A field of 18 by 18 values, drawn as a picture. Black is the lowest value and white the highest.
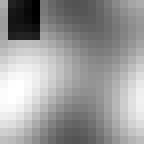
Odd patch: lower, in the top left. Roughest part: top left. Ninth with the highest average: middle left. Stripes: none. Ninth with the lowest average: top left.
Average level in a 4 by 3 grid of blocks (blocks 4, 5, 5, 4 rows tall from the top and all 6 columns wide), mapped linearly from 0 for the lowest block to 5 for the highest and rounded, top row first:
0 1 2 | 3 3 2 | 5 3 4 | 4 1 3
